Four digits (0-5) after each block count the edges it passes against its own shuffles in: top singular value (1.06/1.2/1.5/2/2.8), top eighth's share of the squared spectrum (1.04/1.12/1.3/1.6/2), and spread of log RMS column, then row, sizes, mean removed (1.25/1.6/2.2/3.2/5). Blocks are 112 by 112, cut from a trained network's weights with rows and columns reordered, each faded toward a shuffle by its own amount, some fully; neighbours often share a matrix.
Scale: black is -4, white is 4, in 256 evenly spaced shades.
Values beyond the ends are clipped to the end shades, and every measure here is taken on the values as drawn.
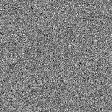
3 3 0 1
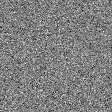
0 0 0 0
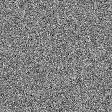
0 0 0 0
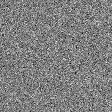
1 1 0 0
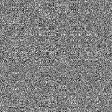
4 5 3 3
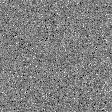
0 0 0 0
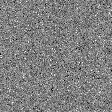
0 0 0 0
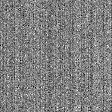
4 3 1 2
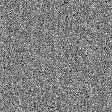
1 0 0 0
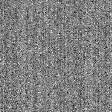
3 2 0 1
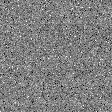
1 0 0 0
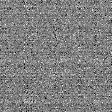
3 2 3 0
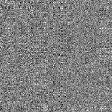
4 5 3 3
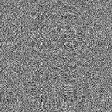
4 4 2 2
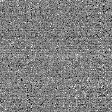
3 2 2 0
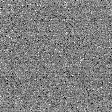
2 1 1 0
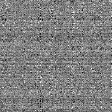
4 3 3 1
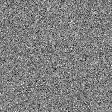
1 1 0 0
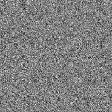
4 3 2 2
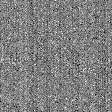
3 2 0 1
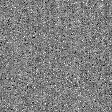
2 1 0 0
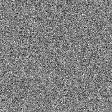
2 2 0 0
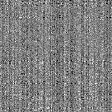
4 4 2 3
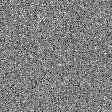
1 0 0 0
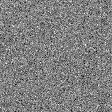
0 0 0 0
